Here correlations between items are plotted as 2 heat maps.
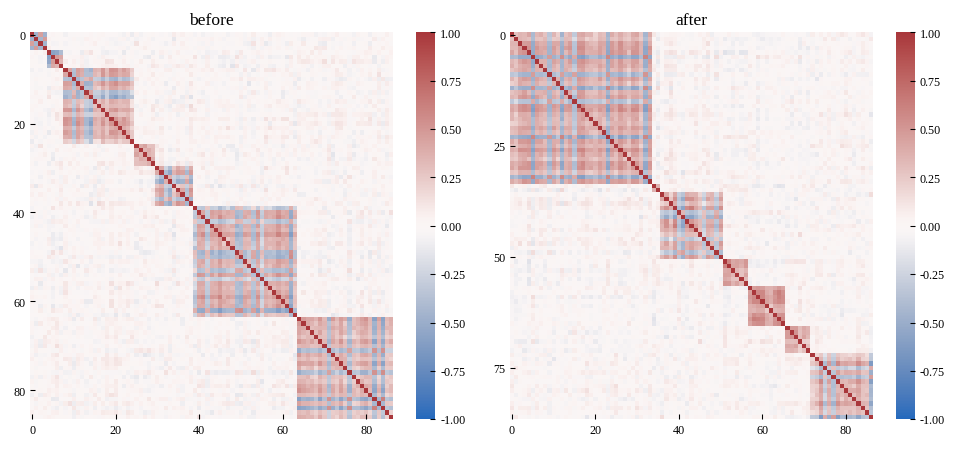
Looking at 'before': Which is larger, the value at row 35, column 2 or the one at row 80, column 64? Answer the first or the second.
the second
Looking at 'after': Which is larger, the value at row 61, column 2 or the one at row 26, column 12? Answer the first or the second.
the first
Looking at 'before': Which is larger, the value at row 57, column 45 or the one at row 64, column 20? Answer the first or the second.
the first
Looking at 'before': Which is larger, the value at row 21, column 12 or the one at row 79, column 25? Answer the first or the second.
the first
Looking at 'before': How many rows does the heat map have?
87
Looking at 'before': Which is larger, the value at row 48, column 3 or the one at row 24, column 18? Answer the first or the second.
the second
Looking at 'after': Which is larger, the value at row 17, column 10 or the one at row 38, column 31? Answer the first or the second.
the first
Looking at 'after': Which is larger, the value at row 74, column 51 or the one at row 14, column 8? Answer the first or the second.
the second
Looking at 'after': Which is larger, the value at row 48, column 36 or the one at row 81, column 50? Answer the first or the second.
the first
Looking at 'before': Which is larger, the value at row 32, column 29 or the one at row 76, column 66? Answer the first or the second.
the first
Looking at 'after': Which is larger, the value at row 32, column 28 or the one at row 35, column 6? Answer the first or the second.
the second
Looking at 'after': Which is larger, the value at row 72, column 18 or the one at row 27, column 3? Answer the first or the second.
the second
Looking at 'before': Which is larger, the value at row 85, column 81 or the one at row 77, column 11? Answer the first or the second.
the first
